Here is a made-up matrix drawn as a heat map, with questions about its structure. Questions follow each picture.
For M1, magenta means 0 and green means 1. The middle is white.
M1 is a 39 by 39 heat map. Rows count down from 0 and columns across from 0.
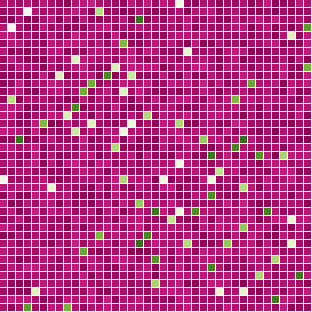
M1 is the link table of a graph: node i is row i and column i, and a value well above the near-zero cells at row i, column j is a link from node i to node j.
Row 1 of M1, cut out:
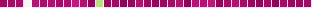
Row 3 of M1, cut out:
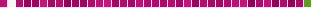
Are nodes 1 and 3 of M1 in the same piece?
yes
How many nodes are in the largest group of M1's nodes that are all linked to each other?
2
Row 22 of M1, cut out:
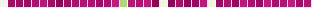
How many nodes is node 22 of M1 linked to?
4
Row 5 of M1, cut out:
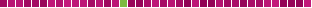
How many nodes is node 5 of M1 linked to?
1
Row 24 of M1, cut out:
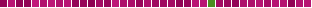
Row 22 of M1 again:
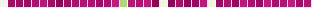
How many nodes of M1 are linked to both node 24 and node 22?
1
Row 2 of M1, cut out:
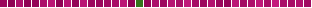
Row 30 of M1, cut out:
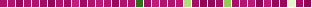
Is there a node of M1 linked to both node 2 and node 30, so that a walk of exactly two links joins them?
yes
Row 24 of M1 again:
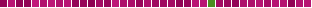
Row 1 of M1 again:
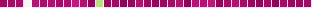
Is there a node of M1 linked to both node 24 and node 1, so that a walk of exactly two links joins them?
no
